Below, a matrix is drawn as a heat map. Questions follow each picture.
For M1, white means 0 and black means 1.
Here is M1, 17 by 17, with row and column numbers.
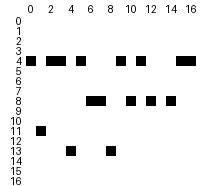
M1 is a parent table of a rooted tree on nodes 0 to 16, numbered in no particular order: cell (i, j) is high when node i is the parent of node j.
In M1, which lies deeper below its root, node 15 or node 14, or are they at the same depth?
the same depth
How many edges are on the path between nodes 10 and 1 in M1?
5
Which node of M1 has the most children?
4
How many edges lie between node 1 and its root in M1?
3
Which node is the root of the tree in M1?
13
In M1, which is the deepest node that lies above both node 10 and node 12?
8
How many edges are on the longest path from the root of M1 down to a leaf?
3
